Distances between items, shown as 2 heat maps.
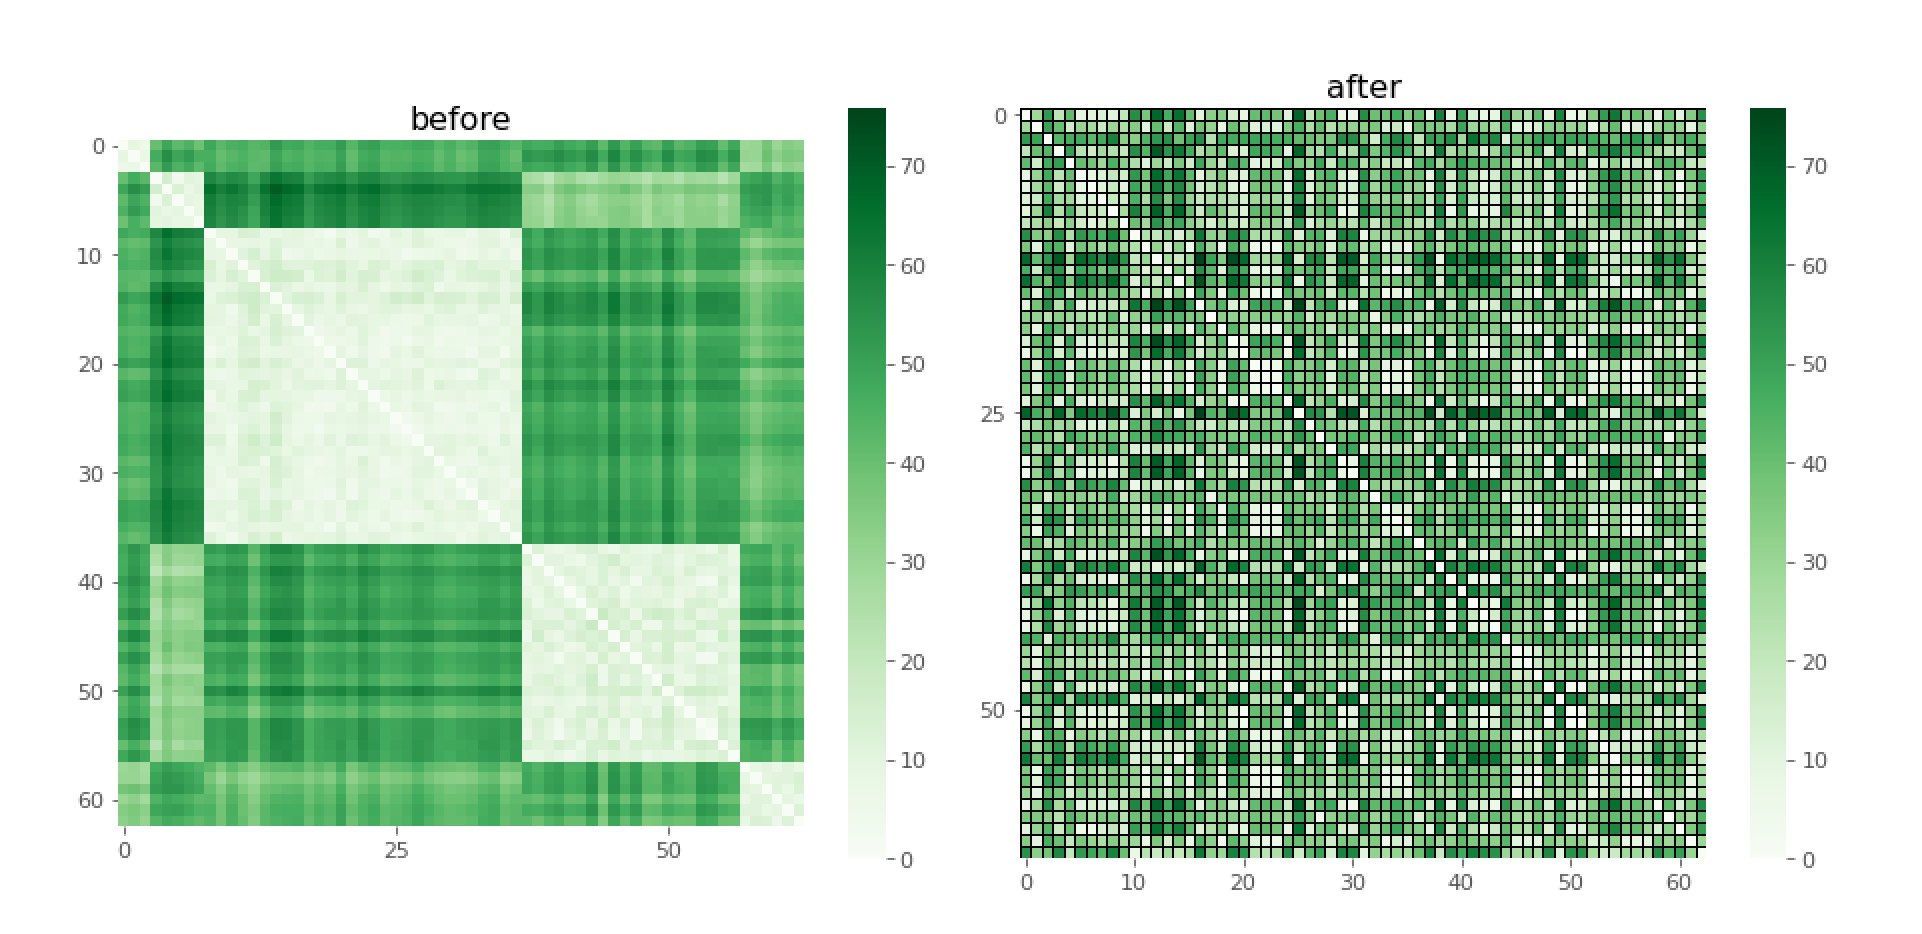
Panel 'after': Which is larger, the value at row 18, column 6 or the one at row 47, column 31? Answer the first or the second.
the first
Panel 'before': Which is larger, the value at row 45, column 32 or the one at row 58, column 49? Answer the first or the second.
the first
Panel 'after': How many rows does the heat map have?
63
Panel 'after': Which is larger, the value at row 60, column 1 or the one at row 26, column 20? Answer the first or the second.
the first
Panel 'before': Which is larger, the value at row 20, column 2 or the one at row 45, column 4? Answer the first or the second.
the first
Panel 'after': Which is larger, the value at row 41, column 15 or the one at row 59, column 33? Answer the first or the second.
the first
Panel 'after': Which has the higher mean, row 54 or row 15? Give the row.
54
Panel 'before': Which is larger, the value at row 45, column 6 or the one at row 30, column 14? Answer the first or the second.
the first
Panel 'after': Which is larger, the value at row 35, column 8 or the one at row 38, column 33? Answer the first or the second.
the first
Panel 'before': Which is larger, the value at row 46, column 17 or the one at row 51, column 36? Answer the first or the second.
the second
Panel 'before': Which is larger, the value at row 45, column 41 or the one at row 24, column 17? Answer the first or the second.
the first
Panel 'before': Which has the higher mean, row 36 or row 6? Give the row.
6
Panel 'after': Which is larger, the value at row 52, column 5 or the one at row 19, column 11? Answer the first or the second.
the second
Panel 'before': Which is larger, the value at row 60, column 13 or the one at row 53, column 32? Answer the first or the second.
the second
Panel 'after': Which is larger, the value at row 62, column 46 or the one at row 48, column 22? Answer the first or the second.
the second
